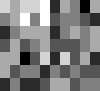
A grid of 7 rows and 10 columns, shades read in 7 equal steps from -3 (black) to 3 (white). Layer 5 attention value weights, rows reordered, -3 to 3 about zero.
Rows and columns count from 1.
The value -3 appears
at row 1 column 9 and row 5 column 3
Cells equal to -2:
10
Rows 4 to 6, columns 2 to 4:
1 -1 0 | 1 -3 -1 | -1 0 0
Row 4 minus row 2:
-1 0 -4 0 -2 0 -1 -1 1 3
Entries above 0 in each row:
7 3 5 3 5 1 2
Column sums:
-1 3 0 0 7 -7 2 -2 -4 -2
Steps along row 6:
down up same down up down up down same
